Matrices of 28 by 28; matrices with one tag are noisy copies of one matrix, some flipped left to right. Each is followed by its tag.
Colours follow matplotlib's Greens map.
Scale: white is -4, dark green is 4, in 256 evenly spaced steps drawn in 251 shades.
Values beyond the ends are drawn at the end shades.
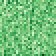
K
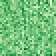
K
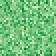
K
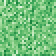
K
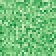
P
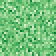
P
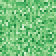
P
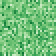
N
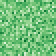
P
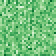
K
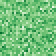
P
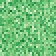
P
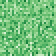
N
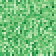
N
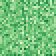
K
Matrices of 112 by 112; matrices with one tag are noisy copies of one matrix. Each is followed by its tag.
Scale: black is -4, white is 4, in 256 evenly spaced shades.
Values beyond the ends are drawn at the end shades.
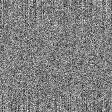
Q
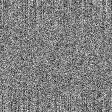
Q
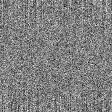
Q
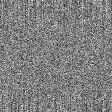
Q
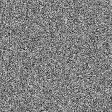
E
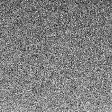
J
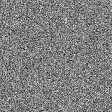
E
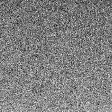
J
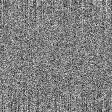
Q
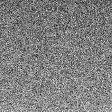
J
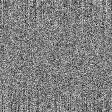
Q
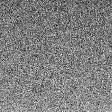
J
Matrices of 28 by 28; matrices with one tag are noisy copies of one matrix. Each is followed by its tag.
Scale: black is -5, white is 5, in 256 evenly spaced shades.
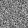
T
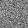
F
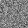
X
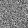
T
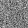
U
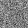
U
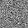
F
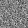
T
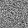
F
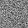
F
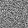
F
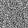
U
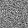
F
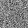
U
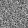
T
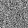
U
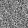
T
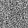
U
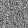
U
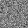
X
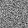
F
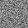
F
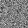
X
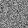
X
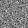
T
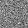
F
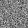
T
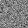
X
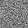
F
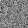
X
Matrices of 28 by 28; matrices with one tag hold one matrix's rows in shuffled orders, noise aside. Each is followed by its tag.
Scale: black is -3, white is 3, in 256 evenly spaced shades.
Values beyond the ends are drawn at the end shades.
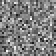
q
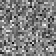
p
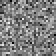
p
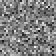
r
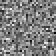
p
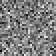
q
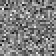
r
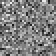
p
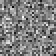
p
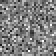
q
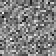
r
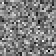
r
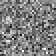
p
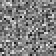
p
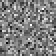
q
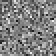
q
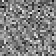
r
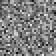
q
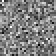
r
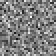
q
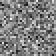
r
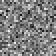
q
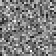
q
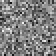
p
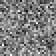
r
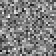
q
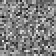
r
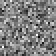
r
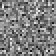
r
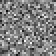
q
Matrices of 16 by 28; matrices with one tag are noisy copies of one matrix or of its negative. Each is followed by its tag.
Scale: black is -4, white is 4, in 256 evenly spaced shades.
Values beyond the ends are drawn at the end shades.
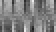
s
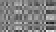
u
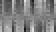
s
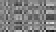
u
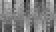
s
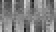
s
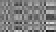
u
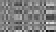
u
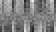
s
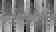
s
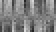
s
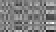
u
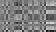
u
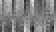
s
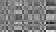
u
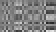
u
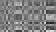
u
